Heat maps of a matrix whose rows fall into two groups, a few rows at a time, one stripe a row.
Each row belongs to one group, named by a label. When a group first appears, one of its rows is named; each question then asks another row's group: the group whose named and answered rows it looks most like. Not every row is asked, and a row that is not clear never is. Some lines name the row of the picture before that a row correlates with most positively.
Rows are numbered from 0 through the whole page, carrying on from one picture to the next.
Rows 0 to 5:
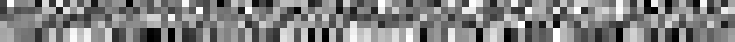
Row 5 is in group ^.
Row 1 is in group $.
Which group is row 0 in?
$
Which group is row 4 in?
^
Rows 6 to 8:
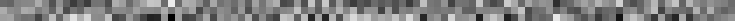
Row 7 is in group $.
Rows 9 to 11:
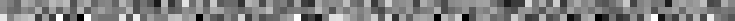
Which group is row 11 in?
$
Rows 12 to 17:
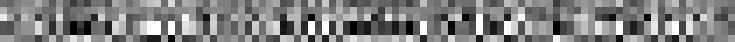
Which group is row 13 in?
$
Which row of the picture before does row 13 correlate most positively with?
11
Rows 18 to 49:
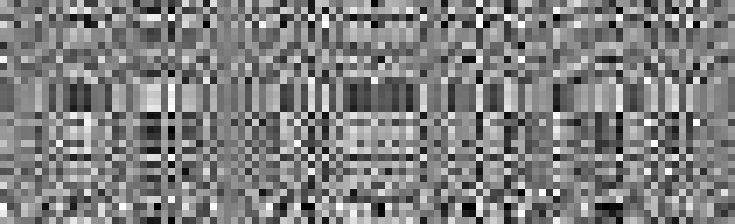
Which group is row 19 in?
^
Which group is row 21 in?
$
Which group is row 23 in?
^
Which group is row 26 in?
$
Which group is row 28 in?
^
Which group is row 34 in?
^
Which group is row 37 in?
^
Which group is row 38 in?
$
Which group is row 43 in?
^
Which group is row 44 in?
$
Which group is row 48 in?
$
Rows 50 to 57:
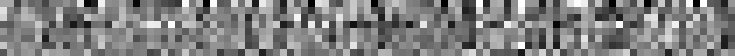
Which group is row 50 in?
$
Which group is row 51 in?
$
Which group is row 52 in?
$
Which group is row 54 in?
$
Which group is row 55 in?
$
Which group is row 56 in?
$
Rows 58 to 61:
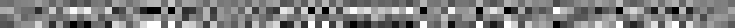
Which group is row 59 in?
^
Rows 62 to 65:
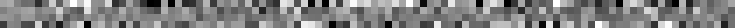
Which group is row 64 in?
$
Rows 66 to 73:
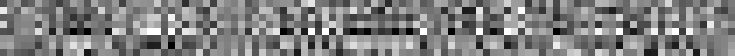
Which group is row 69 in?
$
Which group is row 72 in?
^
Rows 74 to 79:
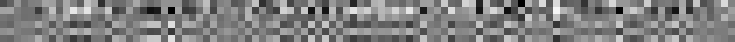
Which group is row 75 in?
^
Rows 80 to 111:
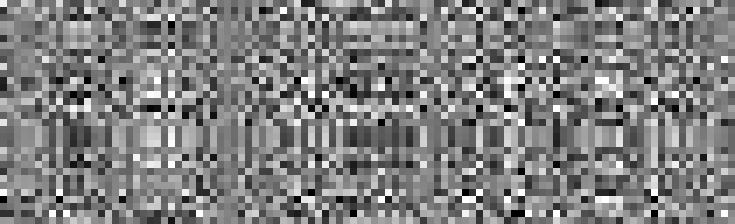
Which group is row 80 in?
$
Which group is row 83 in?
^
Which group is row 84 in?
^
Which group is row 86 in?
^
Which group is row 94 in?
$
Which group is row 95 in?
^
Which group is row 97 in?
$
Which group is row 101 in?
$
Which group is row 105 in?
$
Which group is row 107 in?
$
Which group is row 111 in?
^
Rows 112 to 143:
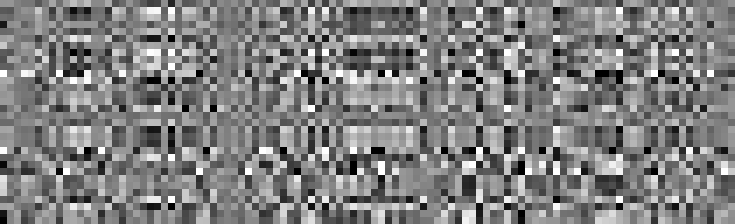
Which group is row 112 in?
^
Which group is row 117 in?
^
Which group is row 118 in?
$
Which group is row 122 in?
$
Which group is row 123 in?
^
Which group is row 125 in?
^
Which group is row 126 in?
^
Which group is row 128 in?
$
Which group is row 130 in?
^
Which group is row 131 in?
^
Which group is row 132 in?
^
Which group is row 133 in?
$
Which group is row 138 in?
$
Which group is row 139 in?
$
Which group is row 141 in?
^
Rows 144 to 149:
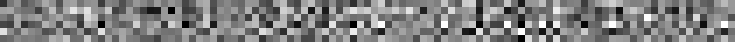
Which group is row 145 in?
^
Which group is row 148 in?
$
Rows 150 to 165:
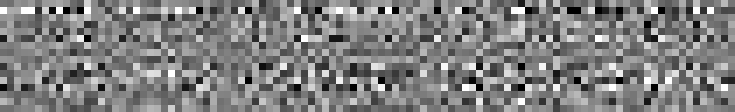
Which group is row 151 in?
$
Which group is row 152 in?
^
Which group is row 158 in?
^
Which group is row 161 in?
$
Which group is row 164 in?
$
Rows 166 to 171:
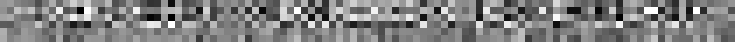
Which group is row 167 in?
$
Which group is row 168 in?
^
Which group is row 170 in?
$
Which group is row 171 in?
$
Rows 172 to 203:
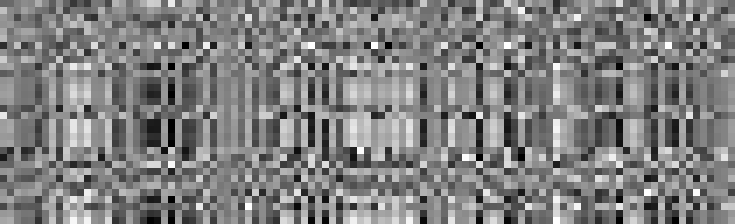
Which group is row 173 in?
$
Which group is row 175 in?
^
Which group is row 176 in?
$
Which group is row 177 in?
$
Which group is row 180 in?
$
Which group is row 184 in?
^
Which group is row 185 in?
^
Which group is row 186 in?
^
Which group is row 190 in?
^
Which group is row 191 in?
^
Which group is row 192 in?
^
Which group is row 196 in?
^
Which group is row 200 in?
^
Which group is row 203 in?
^
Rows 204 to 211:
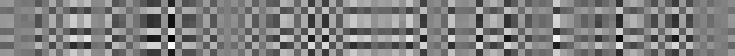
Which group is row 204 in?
^
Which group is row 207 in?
^
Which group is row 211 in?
^
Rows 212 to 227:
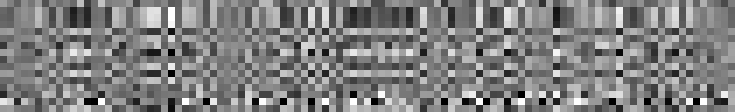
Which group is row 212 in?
$
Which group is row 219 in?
^
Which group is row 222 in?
^
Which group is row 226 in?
$
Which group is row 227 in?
^
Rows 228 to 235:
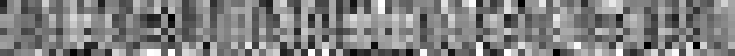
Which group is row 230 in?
^
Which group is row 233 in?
^
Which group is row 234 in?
$
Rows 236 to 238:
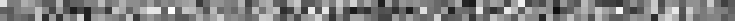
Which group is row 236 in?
$
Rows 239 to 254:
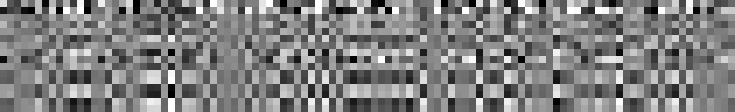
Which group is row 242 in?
$
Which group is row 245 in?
$
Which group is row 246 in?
^
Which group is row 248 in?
^
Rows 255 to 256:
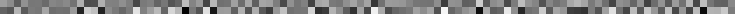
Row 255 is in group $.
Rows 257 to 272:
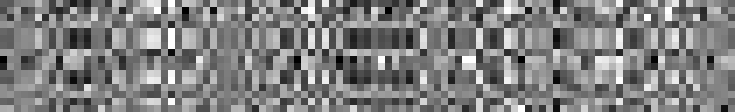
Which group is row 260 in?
^
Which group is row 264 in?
^
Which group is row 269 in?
$
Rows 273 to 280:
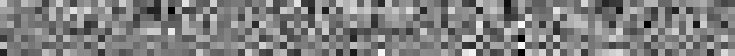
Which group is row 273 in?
$
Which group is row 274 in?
^
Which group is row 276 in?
$
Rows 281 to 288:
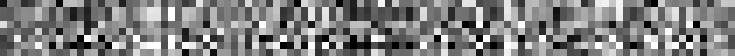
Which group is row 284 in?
$
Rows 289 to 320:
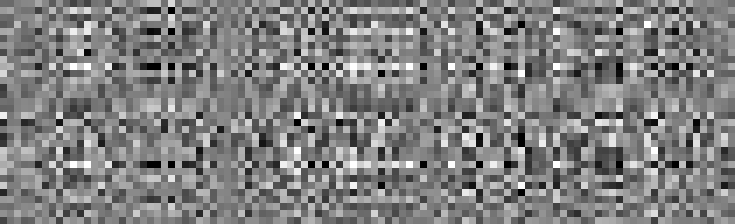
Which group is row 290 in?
^
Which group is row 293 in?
^
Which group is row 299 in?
$
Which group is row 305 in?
$
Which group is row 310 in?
$
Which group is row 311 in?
$
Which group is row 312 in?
^
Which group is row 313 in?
$
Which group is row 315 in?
$
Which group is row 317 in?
^
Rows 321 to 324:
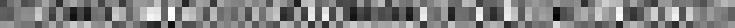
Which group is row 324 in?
^
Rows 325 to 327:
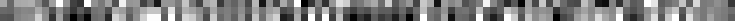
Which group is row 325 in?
$
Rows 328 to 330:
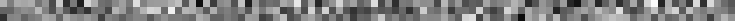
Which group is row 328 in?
$
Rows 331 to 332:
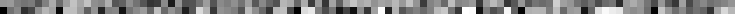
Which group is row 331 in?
^
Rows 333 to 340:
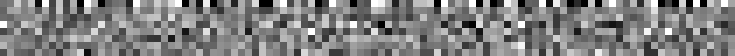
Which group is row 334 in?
$
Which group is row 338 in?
^
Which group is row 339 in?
$
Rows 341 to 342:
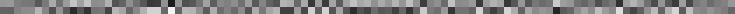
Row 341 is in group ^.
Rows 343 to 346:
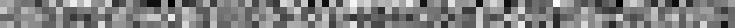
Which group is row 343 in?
^
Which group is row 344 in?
$
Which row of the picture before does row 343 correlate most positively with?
341
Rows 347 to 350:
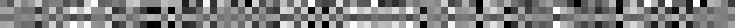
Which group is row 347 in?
$
